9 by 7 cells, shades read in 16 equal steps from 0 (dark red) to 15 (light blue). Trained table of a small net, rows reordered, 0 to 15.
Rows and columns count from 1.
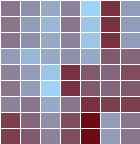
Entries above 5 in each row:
6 6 6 7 5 6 4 4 4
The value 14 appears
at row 2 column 5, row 3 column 5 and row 5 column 3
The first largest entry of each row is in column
5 5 5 2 3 3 3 6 6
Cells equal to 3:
6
